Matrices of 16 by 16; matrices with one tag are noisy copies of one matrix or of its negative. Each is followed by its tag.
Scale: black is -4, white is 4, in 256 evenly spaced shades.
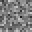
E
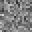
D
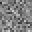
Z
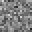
E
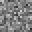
E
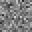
D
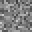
D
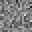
D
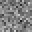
Z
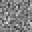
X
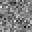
Z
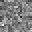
E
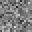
Z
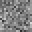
X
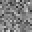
Z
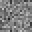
X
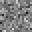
D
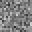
X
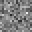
D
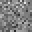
Z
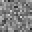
E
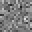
D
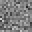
X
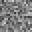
E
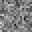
D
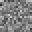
E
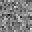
E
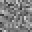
D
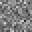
Z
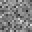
Z
